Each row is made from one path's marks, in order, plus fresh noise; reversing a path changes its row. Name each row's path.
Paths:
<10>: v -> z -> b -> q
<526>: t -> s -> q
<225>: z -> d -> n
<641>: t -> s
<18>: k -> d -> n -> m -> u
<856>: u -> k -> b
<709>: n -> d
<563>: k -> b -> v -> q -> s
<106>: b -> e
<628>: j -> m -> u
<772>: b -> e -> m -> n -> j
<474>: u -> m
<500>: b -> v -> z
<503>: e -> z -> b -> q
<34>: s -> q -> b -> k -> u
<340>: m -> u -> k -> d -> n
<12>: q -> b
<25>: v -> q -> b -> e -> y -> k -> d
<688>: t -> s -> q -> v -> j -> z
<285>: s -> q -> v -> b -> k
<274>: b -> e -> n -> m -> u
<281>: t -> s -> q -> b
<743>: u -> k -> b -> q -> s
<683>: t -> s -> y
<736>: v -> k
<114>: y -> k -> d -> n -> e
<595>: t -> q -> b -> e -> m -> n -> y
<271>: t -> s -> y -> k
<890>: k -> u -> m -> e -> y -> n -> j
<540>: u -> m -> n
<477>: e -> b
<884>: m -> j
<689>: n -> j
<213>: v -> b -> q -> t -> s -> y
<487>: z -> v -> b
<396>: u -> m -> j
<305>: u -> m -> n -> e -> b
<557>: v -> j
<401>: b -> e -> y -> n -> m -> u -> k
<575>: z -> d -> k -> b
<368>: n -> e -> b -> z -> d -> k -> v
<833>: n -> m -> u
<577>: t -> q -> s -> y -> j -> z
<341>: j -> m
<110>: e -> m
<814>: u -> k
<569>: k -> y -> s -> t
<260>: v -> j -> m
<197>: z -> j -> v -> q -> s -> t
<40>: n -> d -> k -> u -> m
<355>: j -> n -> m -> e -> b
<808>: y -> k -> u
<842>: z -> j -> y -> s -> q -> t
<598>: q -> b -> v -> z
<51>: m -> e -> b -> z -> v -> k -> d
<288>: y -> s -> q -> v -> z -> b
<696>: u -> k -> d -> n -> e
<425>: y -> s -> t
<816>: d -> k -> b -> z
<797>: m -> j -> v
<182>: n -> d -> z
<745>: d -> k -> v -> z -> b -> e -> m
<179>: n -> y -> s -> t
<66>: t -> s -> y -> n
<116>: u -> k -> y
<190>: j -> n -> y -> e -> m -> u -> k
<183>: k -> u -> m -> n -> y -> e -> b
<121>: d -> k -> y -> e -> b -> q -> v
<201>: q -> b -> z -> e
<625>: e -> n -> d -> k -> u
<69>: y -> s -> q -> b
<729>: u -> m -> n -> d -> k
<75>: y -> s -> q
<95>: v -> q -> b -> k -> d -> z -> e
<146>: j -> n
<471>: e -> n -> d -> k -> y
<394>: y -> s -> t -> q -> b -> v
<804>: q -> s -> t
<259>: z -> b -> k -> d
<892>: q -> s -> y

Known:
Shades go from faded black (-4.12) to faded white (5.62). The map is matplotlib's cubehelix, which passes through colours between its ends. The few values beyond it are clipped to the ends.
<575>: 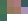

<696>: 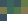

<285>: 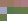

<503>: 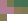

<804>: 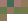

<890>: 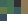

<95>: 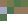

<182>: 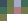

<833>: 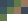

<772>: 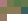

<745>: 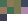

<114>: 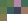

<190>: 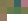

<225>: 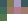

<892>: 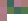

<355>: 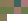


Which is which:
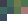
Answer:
<18>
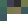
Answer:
<474>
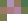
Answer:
<487>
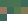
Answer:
<625>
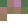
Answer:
<368>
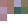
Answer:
<288>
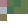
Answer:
<25>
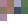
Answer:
<394>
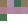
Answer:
<197>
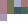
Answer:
<69>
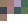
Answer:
<683>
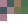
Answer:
<595>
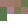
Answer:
<688>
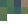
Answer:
<116>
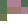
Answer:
<259>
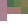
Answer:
<201>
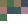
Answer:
<121>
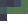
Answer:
<340>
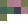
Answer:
<569>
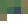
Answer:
<808>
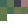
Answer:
<856>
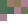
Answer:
<689>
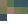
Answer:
<51>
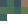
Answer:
<183>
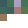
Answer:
<709>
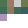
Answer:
<179>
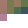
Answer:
<401>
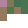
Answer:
<477>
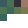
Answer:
<814>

